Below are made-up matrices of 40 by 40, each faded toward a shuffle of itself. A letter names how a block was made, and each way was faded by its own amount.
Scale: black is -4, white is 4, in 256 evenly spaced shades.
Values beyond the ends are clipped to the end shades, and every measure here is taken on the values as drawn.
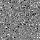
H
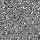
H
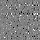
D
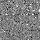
H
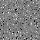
D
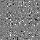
D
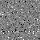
H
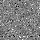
H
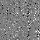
D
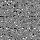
H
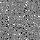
D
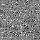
H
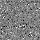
H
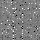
D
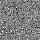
H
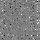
D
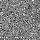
H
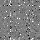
D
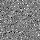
H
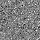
H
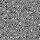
H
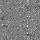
D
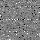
H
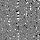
D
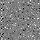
D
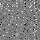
D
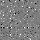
D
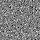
H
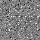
H
